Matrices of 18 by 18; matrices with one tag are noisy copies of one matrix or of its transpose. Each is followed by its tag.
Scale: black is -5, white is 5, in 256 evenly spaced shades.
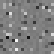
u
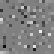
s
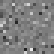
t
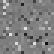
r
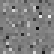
u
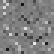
r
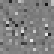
s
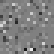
t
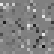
r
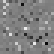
r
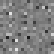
u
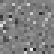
t
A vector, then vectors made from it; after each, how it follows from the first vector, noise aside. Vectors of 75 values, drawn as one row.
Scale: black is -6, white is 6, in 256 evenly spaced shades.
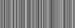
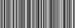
scaled up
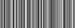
scaled up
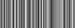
scaled up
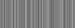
shrunk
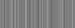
shrunk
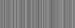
shrunk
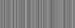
shrunk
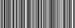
scaled up
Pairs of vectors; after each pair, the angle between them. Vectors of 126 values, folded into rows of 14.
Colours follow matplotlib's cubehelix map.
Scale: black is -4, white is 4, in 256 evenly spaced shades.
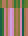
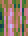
nearly parallel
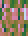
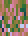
partly opposed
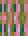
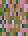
orthogonal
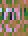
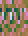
nearly opposite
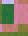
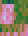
nearly opposite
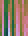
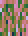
partly aligned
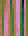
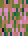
orthogonal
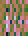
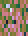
orthogonal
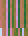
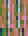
nearly opposite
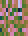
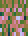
partly opposed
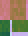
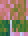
nearly parallel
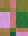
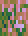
partly opposed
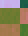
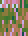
partly aligned
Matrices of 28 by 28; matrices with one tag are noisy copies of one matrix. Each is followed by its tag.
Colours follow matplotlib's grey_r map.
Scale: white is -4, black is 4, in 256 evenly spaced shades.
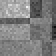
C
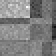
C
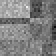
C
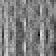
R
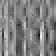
R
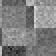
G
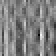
R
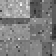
C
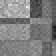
C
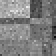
C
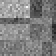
C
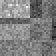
C
